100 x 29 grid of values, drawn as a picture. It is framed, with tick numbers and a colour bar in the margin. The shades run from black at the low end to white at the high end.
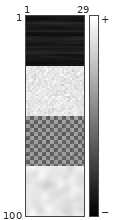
It is made of 4 by 1 panels. Panel 1,1: very low, streaked across, faint in contrast. Panel 2,1: very high, fine-grained, faint in contrast. Panel 3,1: middling, checkered, strong in contrast. Panel 4,1: very high, blotchy, faint in contrast.
